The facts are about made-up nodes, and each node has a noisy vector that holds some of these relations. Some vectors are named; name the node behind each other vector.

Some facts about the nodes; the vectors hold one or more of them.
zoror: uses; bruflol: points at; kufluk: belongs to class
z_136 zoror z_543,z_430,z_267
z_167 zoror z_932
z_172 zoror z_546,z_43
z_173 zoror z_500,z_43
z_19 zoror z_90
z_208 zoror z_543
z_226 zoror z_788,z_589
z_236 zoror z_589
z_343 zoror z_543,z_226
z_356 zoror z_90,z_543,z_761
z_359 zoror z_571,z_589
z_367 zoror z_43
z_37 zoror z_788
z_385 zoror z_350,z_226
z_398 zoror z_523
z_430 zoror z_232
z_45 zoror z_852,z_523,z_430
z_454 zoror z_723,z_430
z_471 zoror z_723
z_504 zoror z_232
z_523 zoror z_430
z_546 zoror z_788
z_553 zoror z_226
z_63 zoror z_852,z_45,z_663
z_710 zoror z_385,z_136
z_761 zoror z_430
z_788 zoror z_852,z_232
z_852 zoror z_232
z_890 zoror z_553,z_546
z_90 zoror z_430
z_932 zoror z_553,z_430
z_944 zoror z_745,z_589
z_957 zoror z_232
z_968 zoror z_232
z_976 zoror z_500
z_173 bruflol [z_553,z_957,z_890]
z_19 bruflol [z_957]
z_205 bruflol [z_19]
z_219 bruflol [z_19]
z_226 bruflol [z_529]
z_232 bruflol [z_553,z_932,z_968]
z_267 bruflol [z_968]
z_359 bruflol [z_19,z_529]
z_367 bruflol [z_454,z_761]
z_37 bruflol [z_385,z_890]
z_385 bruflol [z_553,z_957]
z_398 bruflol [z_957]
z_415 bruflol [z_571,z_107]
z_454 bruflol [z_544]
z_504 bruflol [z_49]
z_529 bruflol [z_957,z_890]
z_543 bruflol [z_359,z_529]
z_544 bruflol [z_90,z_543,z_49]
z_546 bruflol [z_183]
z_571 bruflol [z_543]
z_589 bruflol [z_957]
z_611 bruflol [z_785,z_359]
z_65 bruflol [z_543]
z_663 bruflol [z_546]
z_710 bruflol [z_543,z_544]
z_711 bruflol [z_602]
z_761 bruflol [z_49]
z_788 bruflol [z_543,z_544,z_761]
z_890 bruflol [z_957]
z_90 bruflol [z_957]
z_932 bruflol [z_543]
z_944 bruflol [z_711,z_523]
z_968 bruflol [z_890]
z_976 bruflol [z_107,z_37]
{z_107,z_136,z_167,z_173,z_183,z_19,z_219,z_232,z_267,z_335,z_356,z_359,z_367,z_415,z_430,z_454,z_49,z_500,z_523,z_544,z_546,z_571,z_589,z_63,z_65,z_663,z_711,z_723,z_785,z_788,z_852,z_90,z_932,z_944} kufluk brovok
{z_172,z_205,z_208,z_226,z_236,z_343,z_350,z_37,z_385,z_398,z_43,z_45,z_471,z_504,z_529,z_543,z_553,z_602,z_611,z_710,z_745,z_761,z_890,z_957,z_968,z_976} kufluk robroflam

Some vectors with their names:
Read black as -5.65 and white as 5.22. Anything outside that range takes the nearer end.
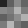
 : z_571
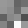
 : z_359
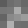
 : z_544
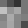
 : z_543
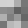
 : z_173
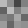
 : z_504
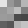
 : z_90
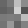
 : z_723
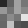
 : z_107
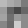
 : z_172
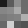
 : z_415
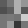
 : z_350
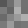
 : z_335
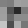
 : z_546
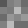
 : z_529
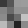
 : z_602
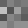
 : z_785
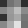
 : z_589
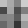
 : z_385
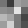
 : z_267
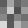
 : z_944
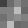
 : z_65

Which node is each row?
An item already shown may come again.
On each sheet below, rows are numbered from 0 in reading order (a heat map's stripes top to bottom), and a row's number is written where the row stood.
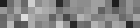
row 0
z_107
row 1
z_968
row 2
z_711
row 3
z_976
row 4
z_663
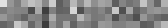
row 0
z_19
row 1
z_385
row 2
z_723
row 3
z_471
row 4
z_785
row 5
z_454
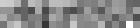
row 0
z_173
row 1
z_385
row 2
z_172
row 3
z_37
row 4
z_359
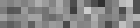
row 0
z_63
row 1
z_398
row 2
z_343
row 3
z_543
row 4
z_43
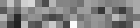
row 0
z_523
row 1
z_761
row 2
z_236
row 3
z_890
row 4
z_45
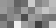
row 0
z_359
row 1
z_430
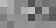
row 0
z_957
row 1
z_785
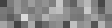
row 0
z_183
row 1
z_852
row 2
z_356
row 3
z_208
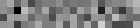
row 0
z_553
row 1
z_611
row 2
z_788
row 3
z_226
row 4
z_45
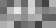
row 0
z_232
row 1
z_136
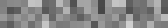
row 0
z_63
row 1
z_367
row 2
z_710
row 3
z_343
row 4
z_367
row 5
z_500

